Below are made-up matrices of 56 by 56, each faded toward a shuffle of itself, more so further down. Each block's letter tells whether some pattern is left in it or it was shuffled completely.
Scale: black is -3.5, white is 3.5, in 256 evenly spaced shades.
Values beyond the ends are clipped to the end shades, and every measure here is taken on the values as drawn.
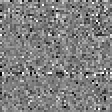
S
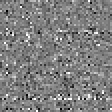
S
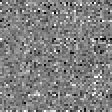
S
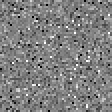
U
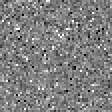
U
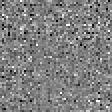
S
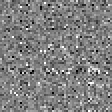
S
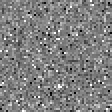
U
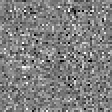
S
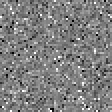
U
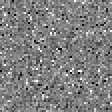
U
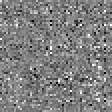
S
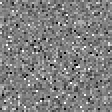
U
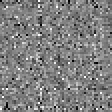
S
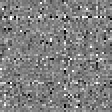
S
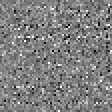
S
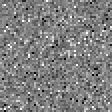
U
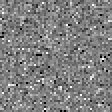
U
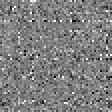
S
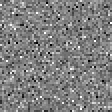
U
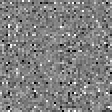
S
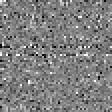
S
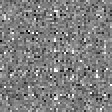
S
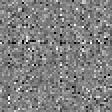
S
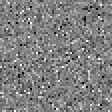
U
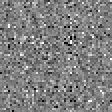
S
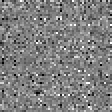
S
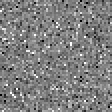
U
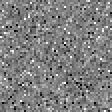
U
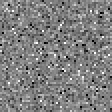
U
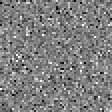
U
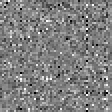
S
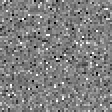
U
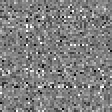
S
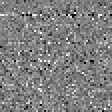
S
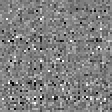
S
